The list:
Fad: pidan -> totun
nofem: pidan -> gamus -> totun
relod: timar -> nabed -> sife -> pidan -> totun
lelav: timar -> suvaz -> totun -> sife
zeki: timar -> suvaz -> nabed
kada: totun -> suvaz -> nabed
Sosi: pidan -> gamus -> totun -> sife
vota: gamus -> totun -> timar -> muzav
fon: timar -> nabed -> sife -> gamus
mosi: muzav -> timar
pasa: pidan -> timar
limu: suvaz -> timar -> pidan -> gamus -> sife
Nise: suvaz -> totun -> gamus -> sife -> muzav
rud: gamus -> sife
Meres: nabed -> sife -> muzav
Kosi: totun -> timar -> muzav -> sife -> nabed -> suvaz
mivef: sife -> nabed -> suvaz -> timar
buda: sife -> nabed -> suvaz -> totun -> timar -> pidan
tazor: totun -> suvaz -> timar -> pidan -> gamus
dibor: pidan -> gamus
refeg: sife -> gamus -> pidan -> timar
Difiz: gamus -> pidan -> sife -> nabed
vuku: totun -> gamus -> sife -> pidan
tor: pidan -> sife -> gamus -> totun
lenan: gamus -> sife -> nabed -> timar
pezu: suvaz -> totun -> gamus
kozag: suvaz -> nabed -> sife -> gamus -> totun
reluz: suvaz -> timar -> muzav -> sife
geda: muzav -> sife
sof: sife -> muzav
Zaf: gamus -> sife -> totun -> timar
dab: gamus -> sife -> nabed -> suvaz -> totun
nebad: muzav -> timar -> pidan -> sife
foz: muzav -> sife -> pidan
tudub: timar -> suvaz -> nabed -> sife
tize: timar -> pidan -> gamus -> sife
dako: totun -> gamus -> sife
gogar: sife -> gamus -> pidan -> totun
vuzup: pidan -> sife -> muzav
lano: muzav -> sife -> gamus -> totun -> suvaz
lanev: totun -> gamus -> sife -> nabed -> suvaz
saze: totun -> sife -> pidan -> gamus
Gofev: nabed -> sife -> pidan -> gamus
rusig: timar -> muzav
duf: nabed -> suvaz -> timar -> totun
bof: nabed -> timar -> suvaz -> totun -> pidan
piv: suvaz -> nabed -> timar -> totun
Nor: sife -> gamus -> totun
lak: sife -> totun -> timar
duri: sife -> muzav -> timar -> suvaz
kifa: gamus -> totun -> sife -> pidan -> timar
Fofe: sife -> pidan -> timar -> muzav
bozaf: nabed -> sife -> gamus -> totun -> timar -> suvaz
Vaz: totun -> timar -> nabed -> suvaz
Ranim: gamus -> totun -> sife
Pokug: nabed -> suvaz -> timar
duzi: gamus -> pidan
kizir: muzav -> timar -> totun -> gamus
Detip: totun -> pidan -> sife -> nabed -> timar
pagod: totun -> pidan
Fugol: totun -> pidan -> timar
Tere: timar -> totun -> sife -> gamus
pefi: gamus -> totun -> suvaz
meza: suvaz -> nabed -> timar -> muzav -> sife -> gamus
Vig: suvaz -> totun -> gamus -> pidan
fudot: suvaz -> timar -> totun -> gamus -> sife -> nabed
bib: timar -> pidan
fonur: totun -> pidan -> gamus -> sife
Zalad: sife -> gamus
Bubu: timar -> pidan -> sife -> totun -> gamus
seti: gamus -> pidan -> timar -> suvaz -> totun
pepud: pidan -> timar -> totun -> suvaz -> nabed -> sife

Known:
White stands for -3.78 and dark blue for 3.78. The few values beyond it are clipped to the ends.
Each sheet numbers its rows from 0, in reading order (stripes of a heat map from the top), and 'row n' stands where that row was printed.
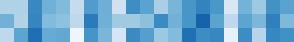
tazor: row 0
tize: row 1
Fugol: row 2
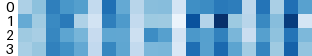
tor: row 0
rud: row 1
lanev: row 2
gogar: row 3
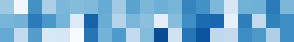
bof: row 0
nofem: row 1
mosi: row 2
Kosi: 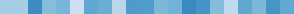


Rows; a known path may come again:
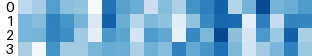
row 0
geda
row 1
nofem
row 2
Ranim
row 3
tudub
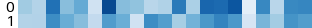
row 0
pasa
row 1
tazor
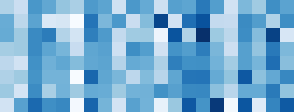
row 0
Nise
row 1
mosi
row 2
rud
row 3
lanev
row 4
buda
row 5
foz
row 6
relod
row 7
Fad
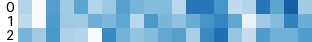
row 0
Meres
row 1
piv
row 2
kizir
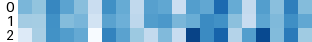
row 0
kifa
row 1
Kosi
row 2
sof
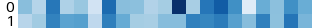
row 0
bib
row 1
Fofe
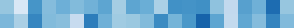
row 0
bozaf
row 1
tize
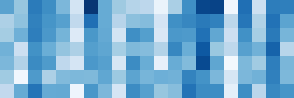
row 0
dibor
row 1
tor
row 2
vuku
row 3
lenan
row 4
pefi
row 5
bof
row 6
Fugol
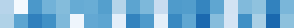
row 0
kozag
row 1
dako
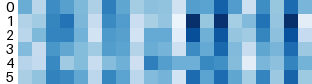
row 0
Difiz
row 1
Zalad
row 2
Nor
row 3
dab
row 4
Vaz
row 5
gogar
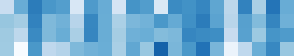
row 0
saze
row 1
Bubu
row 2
pepud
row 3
zeki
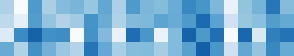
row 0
duf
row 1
reluz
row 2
pagod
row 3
seti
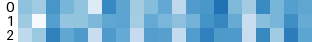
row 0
lano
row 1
meza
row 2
Detip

